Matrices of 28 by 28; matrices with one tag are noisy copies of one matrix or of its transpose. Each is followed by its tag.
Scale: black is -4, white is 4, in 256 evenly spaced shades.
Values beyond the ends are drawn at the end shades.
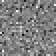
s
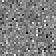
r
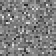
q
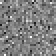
s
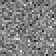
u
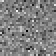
s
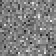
u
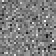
r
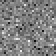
u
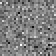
r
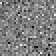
r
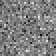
u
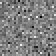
r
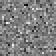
q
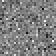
r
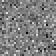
r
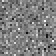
r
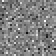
r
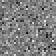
r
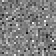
r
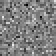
q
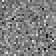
r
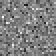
q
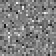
q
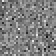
r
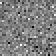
r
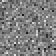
r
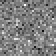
u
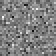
q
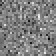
u
